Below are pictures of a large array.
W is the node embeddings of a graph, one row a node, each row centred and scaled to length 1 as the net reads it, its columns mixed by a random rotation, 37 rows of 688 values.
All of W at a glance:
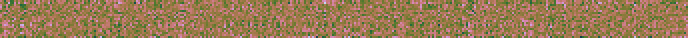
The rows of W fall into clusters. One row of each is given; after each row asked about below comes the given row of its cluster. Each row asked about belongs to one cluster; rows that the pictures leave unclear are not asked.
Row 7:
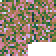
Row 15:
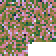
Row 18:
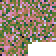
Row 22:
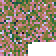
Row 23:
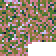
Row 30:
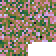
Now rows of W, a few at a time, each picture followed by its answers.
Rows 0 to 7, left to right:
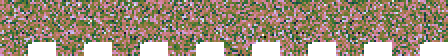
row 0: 22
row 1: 15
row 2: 15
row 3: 15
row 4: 30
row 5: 22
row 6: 22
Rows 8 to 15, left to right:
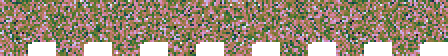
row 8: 22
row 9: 23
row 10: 15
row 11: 18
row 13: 30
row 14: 22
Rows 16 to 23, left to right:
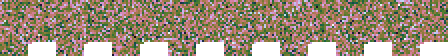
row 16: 30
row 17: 7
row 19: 22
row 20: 30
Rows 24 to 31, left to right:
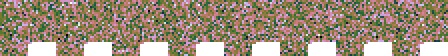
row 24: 23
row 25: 23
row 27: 23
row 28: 18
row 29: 30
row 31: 23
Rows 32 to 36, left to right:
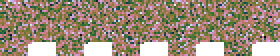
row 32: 23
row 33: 15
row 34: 22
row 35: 23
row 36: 30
